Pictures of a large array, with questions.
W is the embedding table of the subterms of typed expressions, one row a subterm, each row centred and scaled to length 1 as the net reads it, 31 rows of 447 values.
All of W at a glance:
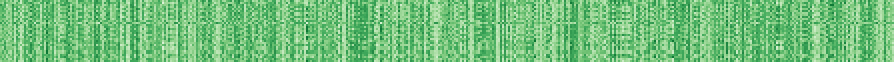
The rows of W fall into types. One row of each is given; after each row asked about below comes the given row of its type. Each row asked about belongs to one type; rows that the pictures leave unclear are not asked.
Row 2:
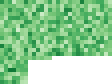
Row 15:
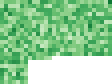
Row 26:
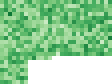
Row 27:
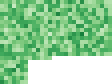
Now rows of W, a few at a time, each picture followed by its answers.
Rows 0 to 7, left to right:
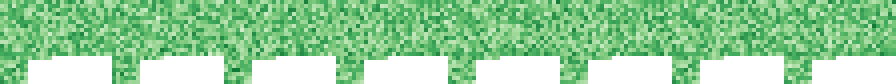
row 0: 27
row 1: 15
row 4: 26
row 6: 27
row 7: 27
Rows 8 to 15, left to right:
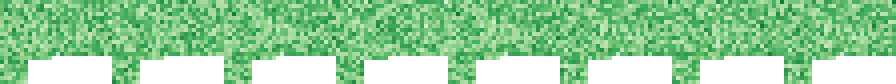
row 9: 27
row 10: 26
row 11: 2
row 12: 26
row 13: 15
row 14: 27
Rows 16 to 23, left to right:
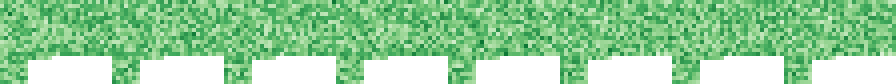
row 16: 26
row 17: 27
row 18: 15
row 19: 26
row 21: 15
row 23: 15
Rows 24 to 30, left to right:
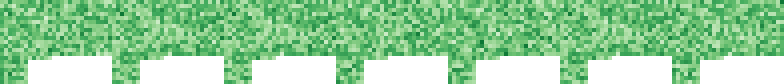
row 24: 15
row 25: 26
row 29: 26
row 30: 15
